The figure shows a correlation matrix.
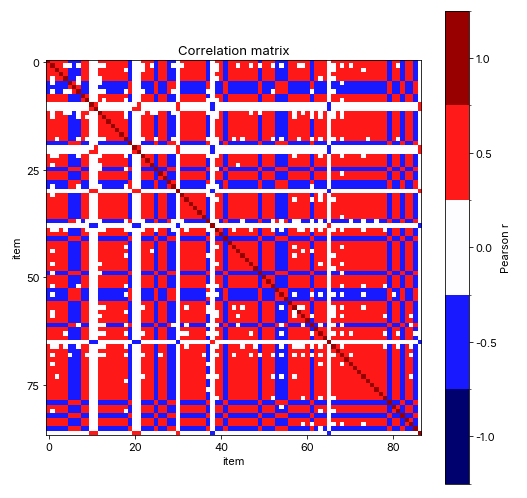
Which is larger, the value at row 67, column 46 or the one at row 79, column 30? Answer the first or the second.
the first
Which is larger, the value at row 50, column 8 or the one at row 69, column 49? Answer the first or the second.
the first
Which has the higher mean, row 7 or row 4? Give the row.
4
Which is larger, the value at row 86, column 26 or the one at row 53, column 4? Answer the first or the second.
the first
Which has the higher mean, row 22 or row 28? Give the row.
22
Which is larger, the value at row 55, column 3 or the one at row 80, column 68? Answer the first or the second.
the second
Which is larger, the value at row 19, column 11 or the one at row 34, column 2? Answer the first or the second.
the second
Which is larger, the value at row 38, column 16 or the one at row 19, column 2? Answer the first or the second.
the first
